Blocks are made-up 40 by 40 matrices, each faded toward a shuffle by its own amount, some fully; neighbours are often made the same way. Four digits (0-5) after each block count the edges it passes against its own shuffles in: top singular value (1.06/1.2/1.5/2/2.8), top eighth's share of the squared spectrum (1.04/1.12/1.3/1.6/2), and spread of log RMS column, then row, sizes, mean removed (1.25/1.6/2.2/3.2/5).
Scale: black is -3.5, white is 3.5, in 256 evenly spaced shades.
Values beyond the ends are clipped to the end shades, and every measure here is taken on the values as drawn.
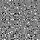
3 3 1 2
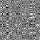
4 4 2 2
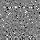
3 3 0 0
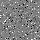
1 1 0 0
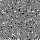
2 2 0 1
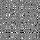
3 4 2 2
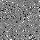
2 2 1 1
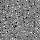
1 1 1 0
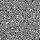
2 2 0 1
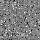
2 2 0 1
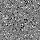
0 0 0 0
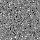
0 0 0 0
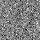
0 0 0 0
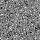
0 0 0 0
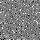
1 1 0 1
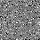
2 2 0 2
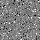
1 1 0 0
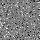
0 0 0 0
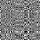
4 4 3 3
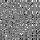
4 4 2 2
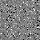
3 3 2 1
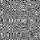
4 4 2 2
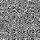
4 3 1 2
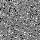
1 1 0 0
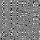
4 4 3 2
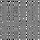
4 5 3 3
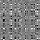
4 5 3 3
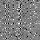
4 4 2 2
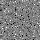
2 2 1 0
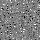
1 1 0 0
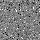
0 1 0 0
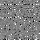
3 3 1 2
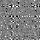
4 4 2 2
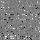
3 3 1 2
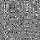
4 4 1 2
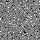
1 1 0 0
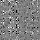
2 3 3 2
